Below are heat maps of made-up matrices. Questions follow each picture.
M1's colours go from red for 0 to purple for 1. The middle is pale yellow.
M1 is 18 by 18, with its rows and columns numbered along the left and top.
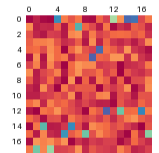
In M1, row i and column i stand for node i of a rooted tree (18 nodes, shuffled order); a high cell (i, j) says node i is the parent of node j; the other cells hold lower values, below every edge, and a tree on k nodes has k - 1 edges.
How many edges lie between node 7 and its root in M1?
4
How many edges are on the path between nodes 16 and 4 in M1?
3
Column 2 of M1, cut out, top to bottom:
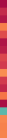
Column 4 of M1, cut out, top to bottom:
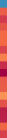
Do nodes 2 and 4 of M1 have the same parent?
no
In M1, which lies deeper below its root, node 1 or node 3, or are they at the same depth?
the same depth
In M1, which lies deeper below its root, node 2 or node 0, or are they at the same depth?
node 2
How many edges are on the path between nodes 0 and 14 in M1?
1
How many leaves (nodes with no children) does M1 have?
10
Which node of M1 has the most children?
0
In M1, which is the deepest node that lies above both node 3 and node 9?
15
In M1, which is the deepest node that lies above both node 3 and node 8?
15
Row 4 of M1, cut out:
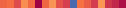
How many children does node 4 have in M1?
1
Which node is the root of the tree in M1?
0
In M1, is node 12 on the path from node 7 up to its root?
no
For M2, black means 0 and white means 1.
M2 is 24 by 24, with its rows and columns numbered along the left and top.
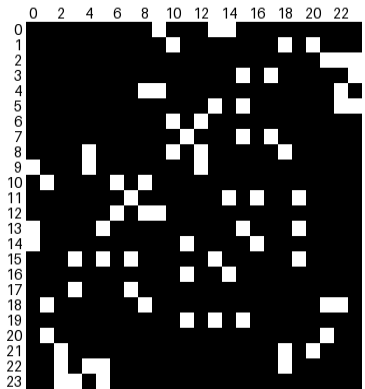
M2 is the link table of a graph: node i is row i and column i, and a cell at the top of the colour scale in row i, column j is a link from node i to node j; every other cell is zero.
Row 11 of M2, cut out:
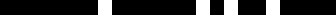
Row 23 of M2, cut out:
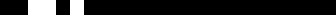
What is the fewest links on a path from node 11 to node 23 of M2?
4
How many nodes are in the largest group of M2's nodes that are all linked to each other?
3
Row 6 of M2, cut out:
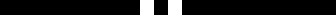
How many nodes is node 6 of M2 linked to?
2
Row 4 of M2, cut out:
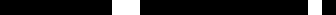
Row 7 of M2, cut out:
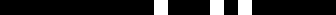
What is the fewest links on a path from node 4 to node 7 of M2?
4
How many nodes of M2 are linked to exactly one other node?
0
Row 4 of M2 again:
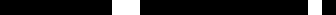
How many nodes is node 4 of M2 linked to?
3
